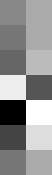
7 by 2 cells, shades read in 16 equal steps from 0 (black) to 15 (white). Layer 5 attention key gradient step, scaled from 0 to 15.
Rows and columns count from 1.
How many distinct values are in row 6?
2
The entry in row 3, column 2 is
11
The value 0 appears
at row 5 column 1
